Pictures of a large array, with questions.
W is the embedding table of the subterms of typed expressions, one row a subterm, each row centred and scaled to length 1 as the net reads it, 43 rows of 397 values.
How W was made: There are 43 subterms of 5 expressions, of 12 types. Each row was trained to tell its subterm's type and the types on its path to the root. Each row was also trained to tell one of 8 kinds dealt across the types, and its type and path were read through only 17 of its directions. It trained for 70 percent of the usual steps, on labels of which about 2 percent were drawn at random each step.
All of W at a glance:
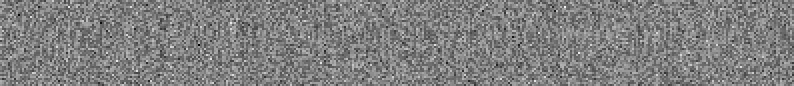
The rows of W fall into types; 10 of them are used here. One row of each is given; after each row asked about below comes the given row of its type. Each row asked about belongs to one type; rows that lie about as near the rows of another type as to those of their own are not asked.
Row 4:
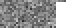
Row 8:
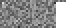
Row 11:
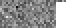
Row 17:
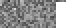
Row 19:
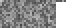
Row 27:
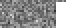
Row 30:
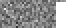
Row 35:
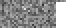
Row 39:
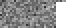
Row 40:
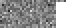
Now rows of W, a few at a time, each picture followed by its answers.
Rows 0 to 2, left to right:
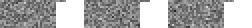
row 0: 19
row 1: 4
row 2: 30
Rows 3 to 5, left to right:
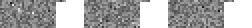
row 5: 17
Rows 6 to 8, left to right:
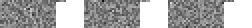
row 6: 40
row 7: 35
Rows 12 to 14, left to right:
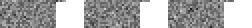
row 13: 39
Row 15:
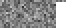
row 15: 19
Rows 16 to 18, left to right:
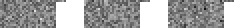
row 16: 17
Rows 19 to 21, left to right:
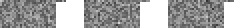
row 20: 27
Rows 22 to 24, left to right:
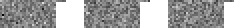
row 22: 30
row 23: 8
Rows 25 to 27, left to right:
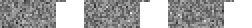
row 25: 19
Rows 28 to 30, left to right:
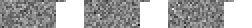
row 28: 39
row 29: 35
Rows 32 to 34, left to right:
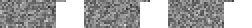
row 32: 39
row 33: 8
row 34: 4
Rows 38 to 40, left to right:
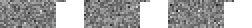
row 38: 30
